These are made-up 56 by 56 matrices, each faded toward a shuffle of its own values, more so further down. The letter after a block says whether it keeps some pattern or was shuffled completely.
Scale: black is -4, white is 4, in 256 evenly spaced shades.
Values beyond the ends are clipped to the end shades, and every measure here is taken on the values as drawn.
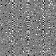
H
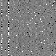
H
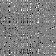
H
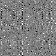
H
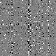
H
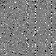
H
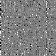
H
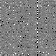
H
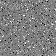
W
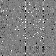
H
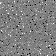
W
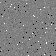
W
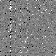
H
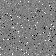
W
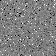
W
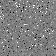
W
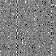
H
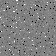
W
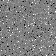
W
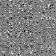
H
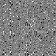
H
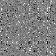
H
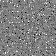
W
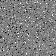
W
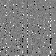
H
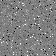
W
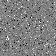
W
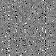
H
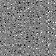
H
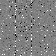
H
